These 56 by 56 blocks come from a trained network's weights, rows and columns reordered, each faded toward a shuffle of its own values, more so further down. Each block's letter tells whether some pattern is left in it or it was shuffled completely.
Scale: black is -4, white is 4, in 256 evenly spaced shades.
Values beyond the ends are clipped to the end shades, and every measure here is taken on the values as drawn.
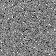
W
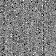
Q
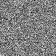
W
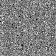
Q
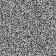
Q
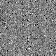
Q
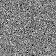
W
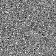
W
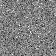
W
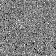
Q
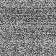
Q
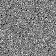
W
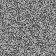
W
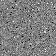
Q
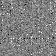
Q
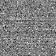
Q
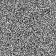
W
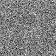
W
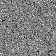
W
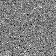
W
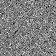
W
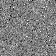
W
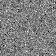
W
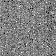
Q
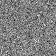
W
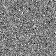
W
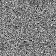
W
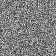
W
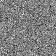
W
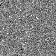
W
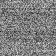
Q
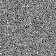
W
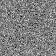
W
